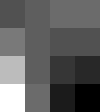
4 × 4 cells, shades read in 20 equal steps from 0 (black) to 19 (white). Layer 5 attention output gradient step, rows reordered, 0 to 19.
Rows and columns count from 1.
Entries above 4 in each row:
4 4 2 2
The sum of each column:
48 29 20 17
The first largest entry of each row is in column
3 1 1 1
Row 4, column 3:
2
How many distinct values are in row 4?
4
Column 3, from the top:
8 6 4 2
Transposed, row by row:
6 9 14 19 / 7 7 7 8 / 8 6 4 2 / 8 6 3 0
